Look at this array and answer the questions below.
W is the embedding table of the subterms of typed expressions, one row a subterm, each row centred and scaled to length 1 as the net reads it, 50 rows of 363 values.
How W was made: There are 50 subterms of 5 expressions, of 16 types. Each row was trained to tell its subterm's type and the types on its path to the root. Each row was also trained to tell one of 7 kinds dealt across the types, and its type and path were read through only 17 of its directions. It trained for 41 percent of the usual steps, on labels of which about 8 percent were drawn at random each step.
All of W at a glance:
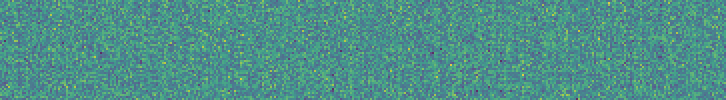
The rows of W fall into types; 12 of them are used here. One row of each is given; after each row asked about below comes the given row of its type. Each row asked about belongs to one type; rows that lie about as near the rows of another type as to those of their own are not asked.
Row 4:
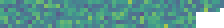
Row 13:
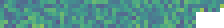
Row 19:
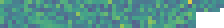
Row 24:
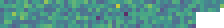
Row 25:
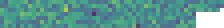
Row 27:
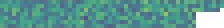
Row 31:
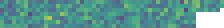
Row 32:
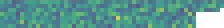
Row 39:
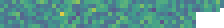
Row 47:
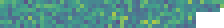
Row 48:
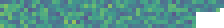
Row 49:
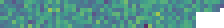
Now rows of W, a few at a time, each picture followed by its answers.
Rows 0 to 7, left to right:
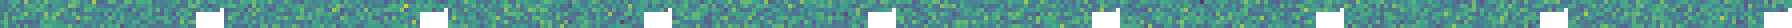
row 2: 31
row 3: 48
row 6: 48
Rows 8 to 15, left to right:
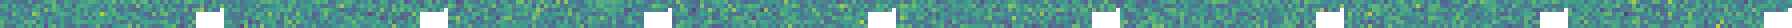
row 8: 27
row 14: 31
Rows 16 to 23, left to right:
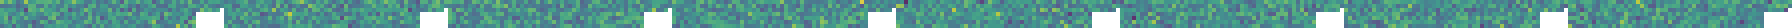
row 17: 48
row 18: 4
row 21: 4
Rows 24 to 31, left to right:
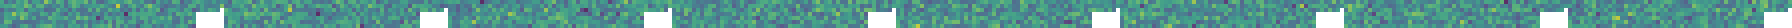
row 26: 13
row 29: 25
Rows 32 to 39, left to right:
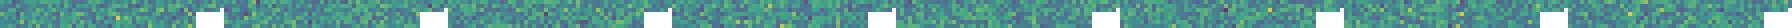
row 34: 19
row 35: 27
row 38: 31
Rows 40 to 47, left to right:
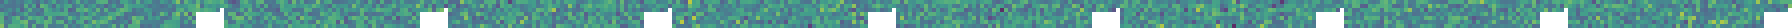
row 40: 13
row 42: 39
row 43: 24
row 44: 39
